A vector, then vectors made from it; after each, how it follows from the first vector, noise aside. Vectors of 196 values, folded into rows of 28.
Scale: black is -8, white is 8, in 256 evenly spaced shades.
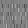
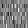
scaled up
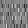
scaled up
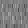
sign-scrambled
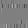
partly zeroed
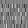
scaled up
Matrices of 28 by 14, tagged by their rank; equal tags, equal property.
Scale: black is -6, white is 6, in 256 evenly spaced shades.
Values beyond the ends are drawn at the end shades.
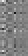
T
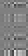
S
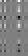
S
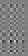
S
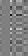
S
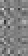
T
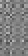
T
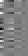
S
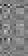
T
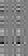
S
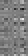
T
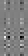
S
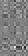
T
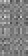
T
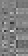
T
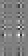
S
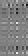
T
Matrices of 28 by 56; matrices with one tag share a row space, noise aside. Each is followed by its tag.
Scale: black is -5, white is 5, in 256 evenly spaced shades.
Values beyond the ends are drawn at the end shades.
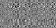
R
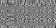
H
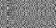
H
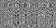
R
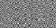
R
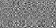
R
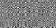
R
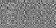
H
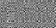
H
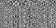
R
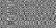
H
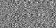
R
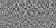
R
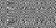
H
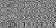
H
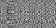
H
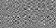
R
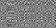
H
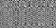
R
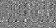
R
